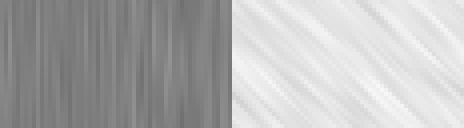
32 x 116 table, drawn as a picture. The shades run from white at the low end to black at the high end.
The table splits into one row of 2 panels. Panel 1,1: middling, streaked downward, faint in contrast. Panel 1,2: very low, slanting down to the right, faint in contrast.
